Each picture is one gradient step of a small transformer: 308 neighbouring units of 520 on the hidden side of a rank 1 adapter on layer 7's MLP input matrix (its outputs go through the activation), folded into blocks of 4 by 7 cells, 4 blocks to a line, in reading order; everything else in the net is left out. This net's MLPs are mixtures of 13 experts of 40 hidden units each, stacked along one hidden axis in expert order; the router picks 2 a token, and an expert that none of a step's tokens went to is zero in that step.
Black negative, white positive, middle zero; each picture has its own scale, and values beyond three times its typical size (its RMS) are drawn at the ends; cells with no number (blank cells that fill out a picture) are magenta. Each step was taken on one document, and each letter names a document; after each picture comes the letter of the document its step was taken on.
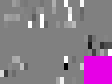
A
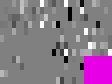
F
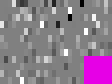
F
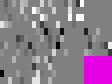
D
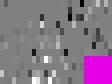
D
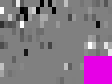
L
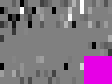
A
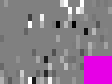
A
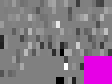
F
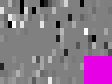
F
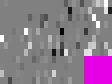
F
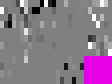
L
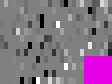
A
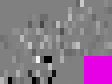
D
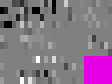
L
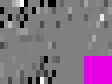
L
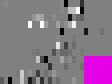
D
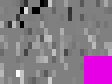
L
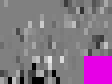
D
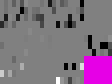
A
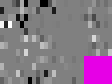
L
